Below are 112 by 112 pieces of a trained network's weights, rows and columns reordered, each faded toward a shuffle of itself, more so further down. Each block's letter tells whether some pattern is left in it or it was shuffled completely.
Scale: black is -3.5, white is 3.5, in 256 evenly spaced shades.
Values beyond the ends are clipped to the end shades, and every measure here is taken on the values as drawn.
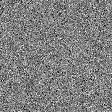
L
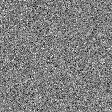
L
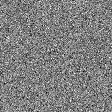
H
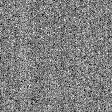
H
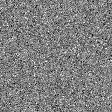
L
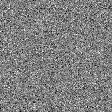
H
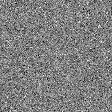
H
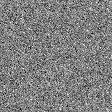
L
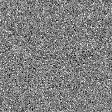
H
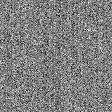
H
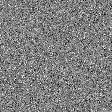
L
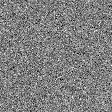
L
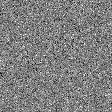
L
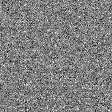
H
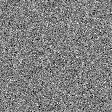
L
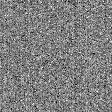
H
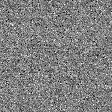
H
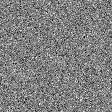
L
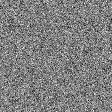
H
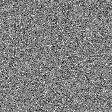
L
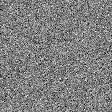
L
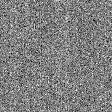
H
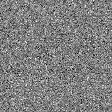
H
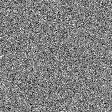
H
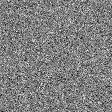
L
